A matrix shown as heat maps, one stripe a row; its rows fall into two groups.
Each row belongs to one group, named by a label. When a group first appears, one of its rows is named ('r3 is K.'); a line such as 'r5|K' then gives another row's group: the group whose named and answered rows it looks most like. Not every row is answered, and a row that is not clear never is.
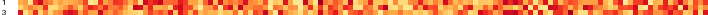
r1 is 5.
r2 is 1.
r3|5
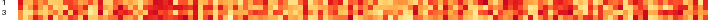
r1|5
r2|5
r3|5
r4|5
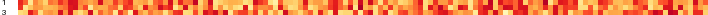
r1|5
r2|5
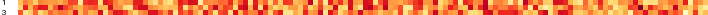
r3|5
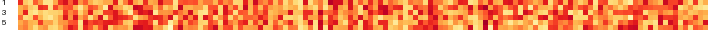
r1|5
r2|1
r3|1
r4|5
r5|1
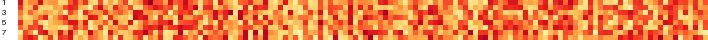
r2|5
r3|1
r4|1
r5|5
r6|5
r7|1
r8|1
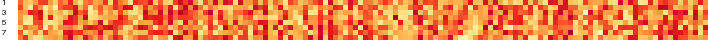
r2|5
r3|5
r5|5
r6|1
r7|5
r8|1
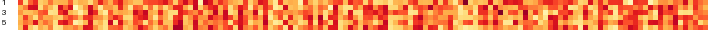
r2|1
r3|1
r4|1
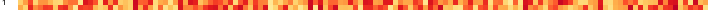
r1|1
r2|1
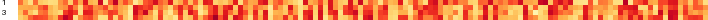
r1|5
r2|1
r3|1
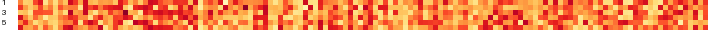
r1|5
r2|1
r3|5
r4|5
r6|5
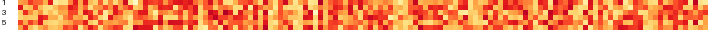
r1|5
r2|5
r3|1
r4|1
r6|1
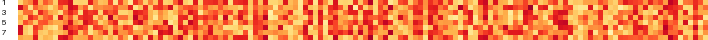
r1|1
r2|5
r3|1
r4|1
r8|1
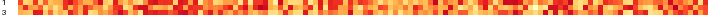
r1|5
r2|1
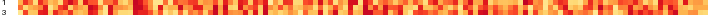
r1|1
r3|1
